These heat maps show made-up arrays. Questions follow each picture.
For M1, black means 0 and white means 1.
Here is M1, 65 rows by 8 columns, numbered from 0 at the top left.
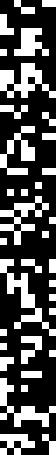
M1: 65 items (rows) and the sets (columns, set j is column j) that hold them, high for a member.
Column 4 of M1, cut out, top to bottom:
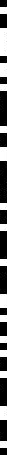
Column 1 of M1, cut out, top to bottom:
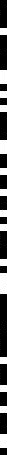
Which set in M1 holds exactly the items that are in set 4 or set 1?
3
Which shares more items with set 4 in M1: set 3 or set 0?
set 3
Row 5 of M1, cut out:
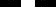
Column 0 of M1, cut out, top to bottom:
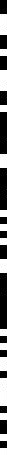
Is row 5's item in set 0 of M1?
no
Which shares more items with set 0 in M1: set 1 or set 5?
set 1
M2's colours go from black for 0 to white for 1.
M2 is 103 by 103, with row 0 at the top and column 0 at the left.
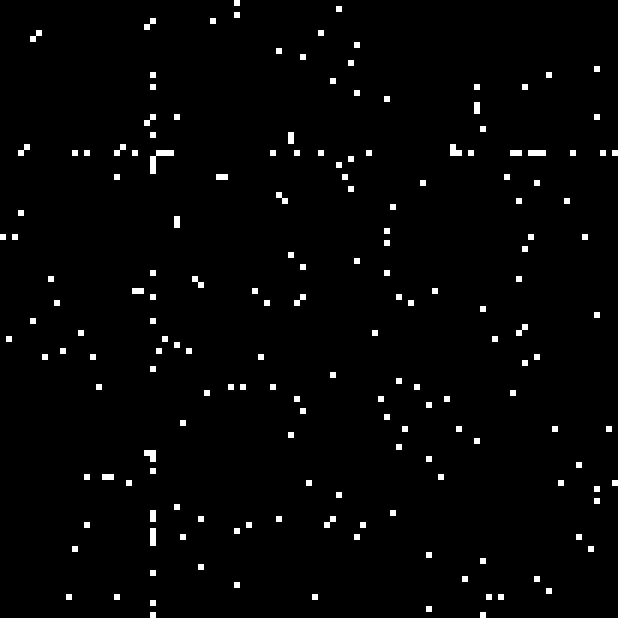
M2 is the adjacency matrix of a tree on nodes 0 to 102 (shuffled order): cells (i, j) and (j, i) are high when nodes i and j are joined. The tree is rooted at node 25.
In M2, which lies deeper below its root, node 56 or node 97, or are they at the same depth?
node 97
